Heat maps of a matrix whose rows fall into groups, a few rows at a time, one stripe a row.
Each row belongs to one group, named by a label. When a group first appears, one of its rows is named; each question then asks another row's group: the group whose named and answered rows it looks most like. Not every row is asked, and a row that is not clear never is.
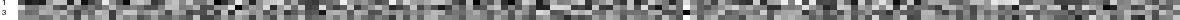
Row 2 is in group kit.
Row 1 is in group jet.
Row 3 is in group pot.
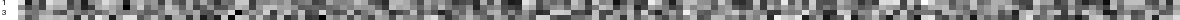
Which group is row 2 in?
jet
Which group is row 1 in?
jet
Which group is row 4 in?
pot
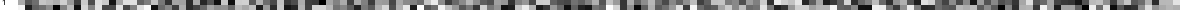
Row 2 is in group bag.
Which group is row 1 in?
pot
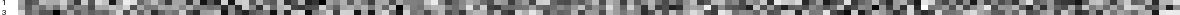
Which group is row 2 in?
jet
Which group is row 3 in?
bag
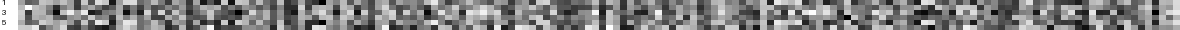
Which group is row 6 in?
bag
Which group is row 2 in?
bag
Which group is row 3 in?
bag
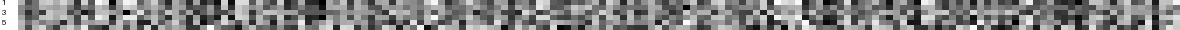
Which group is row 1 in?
pot
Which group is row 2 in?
pot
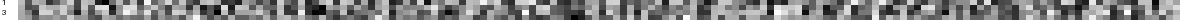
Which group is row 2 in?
pot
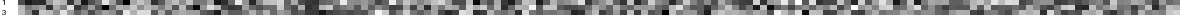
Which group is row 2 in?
bag
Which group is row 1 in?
jet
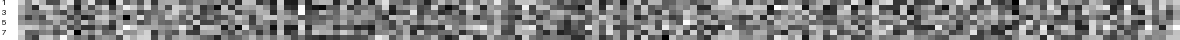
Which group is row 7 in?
bag
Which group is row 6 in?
bag
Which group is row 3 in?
kit
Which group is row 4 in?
jet
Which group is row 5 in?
pot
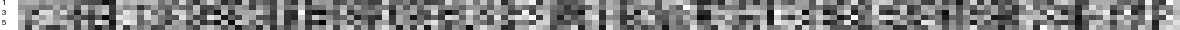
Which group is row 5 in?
pot
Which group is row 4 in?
bag
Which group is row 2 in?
pot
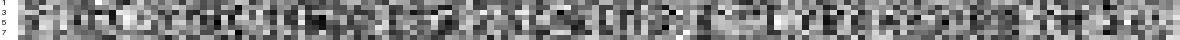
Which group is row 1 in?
jet
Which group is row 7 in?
kit
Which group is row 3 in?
bag
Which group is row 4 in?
pot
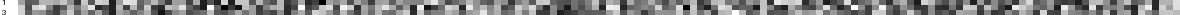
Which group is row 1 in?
pot
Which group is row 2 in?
bag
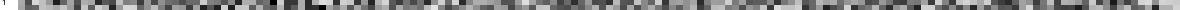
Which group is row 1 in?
bag
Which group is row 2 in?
pot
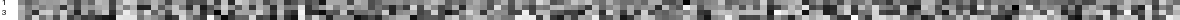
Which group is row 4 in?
bag
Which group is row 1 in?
pot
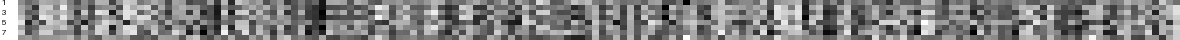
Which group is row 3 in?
pot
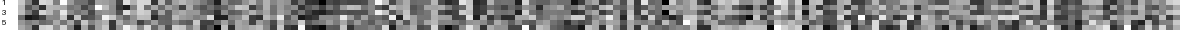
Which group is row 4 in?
jet
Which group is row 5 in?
pot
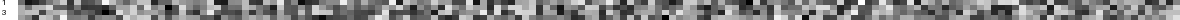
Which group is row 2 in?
bag
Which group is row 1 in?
jet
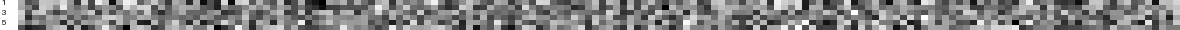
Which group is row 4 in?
jet
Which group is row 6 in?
jet
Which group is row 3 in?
bag
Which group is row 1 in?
pot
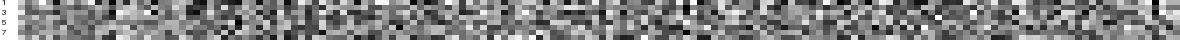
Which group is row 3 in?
bag
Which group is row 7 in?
pot
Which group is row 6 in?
jet
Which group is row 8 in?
bag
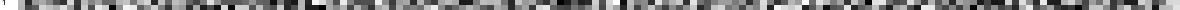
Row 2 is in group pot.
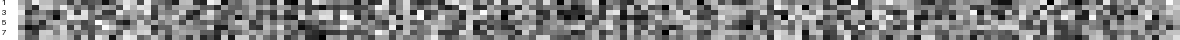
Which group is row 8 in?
pot
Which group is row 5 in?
jet
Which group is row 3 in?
bag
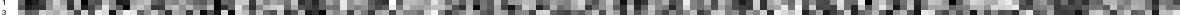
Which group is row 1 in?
jet
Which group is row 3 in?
pot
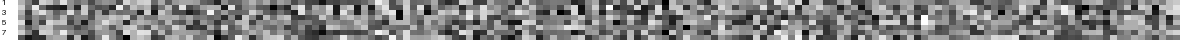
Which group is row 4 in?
jet
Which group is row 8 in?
jet
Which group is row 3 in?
bag
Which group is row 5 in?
jet
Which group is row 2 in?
bag
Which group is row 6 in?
pot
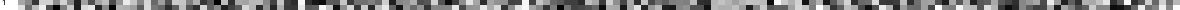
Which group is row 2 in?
bag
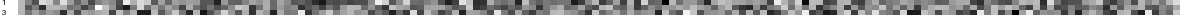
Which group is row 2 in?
jet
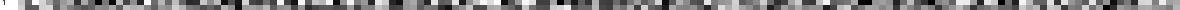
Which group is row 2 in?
kit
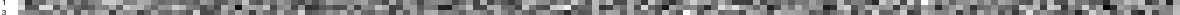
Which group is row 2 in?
kit
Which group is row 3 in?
pot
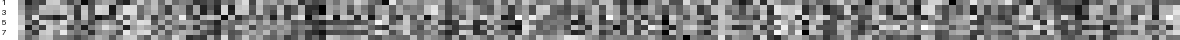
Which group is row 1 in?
jet
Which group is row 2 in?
pot
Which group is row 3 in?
pot
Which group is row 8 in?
pot
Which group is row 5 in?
kit
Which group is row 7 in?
kit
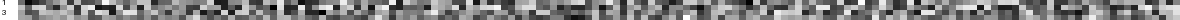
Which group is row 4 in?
kit
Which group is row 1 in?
jet
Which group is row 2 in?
bag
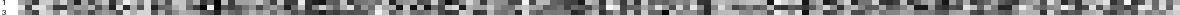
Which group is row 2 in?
bag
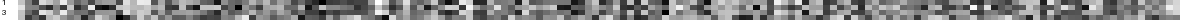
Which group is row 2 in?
bag
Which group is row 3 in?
kit
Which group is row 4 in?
jet
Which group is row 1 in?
kit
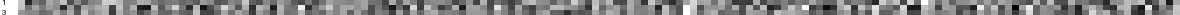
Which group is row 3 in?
pot
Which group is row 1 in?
jet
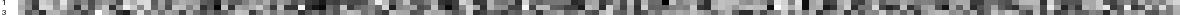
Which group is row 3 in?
jet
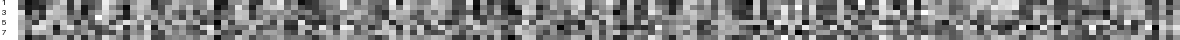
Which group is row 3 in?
jet
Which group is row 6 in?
bag
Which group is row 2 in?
jet
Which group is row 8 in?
jet
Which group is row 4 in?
jet
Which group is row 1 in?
jet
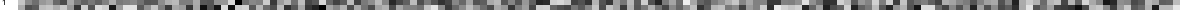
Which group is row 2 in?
pot
